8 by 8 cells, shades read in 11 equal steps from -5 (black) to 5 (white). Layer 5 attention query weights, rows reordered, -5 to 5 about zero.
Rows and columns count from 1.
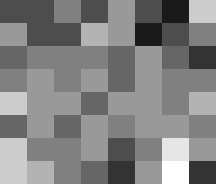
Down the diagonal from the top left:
-2 -2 0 1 1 1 4 -3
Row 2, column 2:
-2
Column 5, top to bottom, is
1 1 -1 -1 1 0 -2 -3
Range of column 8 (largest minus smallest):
6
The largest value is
5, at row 8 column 7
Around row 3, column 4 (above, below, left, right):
2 1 0 -1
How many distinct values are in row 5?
5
